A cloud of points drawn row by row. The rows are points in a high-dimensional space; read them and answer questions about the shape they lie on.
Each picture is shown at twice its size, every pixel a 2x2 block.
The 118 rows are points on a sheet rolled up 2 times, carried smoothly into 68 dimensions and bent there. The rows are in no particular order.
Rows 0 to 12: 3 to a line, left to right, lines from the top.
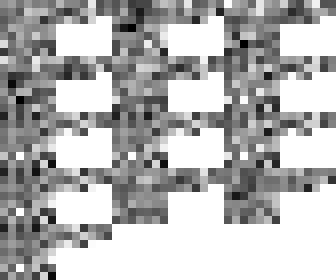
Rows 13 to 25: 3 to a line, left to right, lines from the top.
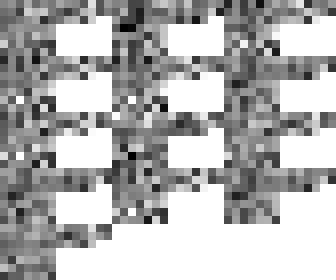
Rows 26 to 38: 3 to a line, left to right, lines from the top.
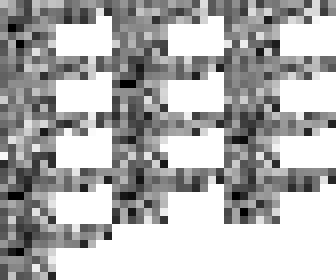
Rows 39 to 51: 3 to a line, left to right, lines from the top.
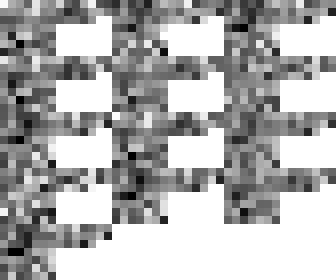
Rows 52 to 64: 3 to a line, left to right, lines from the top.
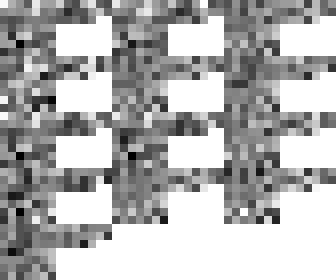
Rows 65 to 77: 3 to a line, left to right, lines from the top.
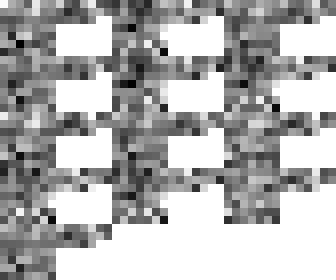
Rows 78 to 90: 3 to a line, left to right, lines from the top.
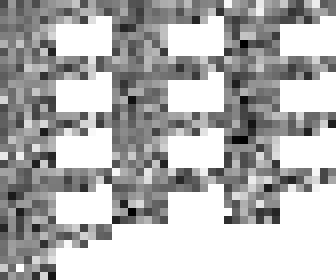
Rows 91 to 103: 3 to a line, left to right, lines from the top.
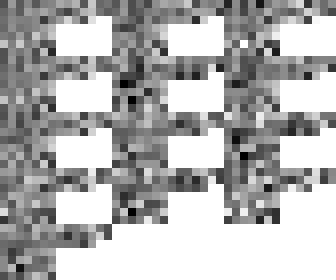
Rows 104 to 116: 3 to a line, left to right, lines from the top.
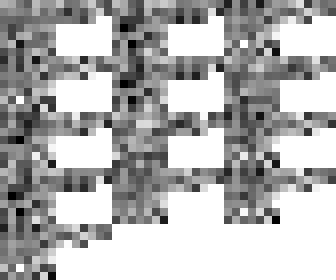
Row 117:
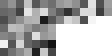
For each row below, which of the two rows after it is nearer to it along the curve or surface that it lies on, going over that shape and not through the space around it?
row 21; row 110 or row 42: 42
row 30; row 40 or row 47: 40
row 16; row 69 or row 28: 28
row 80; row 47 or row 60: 60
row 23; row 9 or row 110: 9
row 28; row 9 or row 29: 9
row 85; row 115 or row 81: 81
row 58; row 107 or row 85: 85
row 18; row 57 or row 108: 57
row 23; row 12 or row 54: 12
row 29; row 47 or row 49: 47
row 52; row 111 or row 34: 111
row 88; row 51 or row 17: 51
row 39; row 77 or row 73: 73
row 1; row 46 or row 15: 15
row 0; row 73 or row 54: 73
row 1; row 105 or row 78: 105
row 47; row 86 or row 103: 103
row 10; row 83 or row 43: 43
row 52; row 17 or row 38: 38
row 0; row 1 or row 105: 105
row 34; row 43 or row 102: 102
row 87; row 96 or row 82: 82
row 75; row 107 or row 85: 107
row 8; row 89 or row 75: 89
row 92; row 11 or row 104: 11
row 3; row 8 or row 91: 91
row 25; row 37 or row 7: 37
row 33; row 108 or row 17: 17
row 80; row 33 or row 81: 81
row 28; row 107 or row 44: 107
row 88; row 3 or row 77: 3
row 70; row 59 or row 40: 40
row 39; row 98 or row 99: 99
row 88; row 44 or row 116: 44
